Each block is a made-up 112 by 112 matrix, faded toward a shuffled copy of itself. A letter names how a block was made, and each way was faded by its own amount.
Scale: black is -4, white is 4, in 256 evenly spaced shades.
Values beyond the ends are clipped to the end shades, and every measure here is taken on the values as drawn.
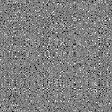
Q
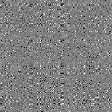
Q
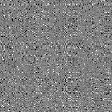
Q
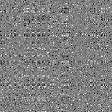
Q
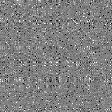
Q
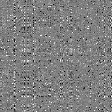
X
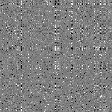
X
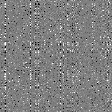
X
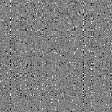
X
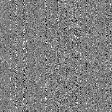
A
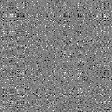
Q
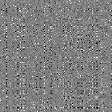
X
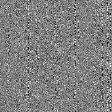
A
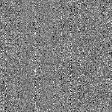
A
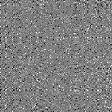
Q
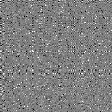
Q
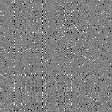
X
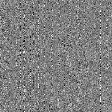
A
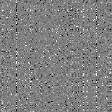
X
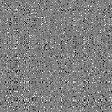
Q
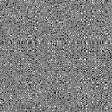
Q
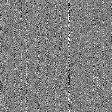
A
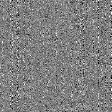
A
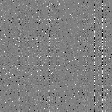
X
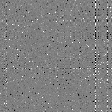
X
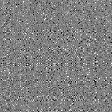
Q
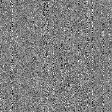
A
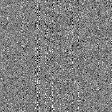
A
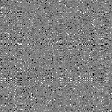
Q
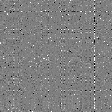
X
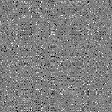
Q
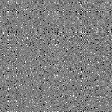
Q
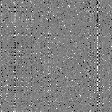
X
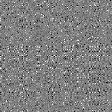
Q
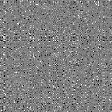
Q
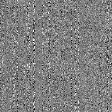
A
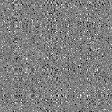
Q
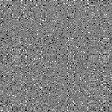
Q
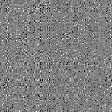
Q
